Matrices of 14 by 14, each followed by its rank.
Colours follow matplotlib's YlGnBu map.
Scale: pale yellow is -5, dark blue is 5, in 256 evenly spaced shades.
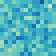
full rank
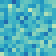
full rank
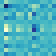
two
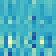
two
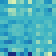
two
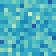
full rank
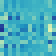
three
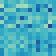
three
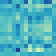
two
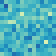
full rank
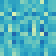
three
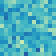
full rank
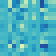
two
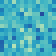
three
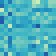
three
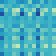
two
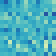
three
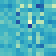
three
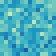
full rank
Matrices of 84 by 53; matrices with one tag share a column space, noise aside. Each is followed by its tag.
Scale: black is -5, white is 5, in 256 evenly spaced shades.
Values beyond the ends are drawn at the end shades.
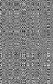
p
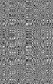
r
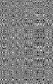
r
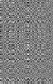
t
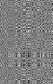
p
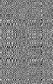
r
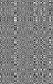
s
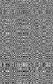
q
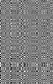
q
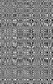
r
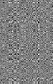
t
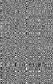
q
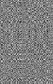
t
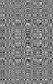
r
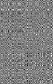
p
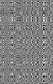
s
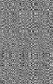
p
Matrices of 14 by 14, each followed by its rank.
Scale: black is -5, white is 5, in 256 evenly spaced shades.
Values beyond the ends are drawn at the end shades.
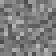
full rank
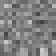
three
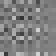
two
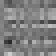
two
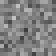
full rank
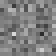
three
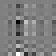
one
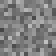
full rank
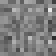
three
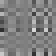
one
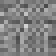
three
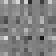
two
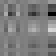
one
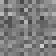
three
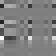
one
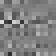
two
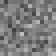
full rank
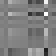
one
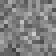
full rank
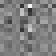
two
